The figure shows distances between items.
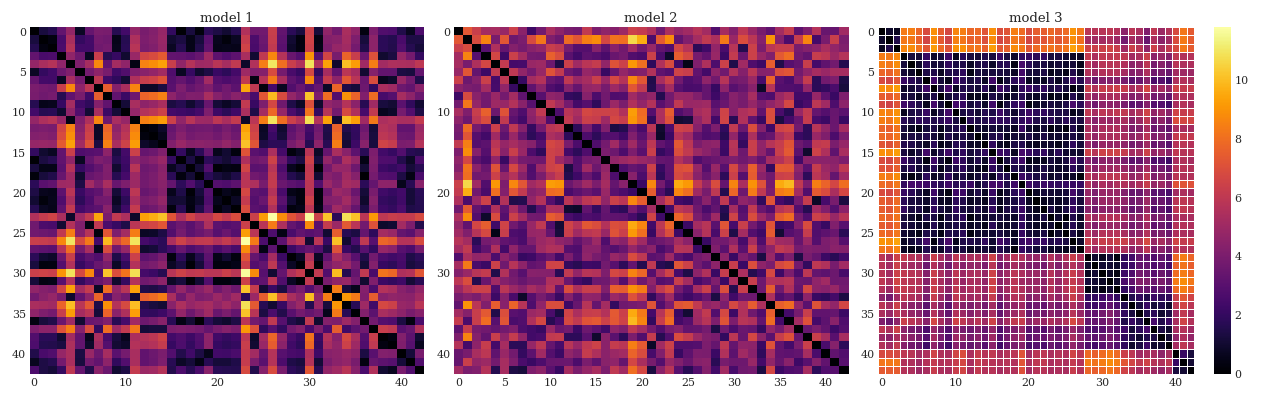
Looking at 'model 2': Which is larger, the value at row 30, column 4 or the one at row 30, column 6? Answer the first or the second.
the second
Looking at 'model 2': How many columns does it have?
43
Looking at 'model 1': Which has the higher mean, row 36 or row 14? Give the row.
14
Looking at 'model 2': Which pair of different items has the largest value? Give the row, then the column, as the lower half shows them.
19, 1
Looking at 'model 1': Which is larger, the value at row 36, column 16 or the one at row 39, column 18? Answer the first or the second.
the second
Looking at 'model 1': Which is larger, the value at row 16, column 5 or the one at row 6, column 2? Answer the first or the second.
the second
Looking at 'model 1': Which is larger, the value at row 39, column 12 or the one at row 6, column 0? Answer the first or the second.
the first
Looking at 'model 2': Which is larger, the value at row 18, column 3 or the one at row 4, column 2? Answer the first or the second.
the second
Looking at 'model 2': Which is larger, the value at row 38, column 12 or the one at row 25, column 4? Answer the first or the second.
the first
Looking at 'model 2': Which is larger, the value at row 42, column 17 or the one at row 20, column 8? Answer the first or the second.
the first
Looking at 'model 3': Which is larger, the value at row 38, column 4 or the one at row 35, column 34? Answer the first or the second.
the first
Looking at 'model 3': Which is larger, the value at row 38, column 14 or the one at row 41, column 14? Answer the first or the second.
the second
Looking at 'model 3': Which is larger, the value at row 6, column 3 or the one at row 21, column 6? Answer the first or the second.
the first
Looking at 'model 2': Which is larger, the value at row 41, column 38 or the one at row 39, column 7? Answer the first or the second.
the first
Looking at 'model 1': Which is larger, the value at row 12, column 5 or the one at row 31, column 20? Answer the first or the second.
the first
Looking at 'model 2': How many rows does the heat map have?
43
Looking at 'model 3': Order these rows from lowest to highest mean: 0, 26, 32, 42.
26, 32, 42, 0
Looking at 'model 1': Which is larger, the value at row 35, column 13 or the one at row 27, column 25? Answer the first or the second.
the first
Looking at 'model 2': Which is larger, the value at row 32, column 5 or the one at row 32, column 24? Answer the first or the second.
the first
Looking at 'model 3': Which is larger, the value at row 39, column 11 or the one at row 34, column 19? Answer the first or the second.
the second
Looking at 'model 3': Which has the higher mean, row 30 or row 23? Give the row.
30
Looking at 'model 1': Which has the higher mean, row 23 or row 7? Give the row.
23
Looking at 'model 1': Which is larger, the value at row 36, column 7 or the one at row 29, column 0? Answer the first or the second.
the first
